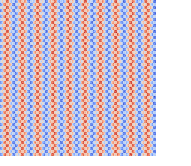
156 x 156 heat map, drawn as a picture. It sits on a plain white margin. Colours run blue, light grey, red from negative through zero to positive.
Stripes: upright, repeating 10 times. Slope: none. Seam: none.
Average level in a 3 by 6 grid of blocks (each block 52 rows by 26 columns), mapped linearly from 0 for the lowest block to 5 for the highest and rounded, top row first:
503503 | 503503 | 503503
